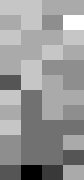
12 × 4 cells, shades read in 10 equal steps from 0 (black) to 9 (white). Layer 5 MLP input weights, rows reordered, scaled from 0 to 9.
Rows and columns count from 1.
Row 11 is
5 4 4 3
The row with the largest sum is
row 2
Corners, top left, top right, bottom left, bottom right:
7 6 3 6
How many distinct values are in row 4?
2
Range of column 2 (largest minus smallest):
7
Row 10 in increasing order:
4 4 5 6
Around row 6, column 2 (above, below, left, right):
7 4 3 6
